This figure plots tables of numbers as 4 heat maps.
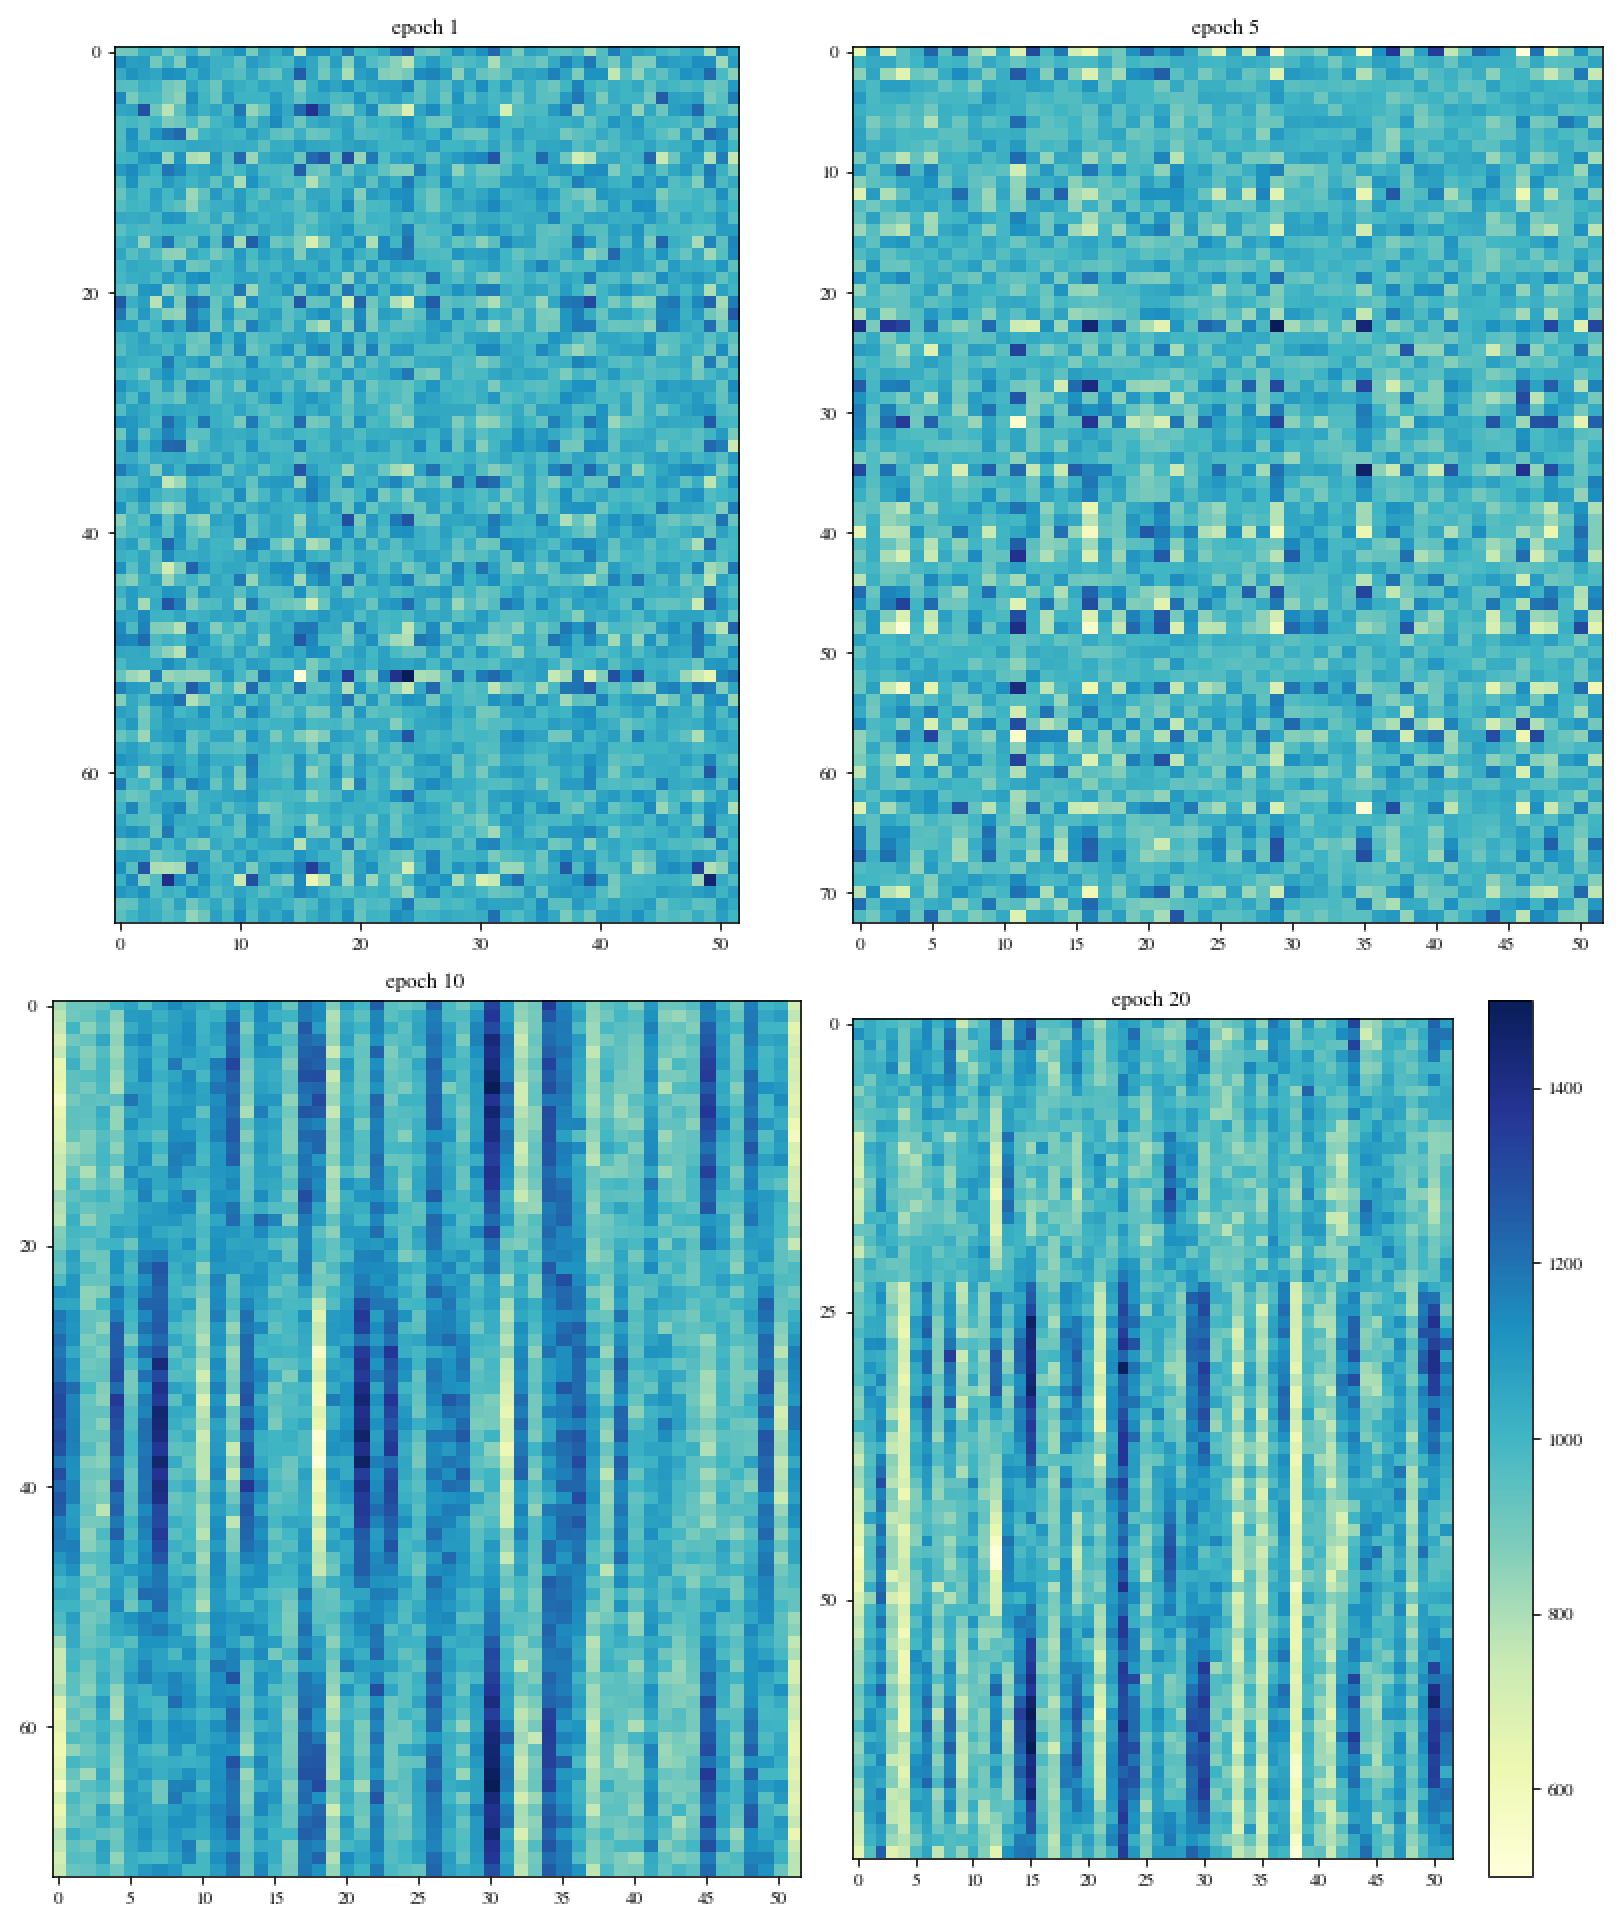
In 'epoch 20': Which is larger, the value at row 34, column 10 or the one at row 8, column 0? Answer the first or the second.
the first
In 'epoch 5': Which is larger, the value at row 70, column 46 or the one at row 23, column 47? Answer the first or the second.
the second
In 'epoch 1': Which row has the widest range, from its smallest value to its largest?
52
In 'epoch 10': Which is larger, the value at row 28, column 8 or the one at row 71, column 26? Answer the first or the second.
the second
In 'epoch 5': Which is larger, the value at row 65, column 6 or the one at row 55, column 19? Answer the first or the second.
the first
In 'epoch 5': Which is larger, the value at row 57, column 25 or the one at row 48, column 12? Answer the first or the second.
the second
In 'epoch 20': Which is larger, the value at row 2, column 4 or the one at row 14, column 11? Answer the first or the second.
the second
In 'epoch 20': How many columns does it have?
52
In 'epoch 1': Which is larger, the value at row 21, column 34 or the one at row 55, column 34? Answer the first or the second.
the second
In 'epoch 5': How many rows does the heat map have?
73
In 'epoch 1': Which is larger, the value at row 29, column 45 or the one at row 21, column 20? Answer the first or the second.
the second
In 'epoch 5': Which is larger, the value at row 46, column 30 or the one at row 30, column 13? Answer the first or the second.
the second
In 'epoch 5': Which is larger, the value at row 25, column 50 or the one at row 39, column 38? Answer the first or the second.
the first
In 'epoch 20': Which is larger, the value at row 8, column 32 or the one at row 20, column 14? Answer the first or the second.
the second
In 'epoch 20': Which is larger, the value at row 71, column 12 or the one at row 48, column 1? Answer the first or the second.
the second
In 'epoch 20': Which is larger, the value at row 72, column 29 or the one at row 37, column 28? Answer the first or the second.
the first
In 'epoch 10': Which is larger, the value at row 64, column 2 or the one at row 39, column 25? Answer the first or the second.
the second
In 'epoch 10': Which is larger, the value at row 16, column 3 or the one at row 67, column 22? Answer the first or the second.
the second
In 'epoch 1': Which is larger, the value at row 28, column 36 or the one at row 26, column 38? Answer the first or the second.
the second
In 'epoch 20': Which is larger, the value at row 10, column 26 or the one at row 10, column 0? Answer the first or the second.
the first
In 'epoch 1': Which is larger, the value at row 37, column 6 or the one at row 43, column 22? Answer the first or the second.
the first
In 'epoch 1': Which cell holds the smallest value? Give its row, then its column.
52, 15
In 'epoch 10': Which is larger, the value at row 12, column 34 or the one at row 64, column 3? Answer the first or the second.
the first
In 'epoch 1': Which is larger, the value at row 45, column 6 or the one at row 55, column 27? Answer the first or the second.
the second
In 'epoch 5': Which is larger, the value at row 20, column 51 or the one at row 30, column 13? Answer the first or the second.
the second
